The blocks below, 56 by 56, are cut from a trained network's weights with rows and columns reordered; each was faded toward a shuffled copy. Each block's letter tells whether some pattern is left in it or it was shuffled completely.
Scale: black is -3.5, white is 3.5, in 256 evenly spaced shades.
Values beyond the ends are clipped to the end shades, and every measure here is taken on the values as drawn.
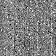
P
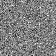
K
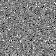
P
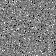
K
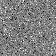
K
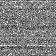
P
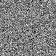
K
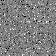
P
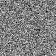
K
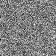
K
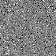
P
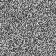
K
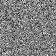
K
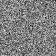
K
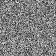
K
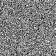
K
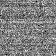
P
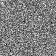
K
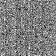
P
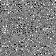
P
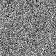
K
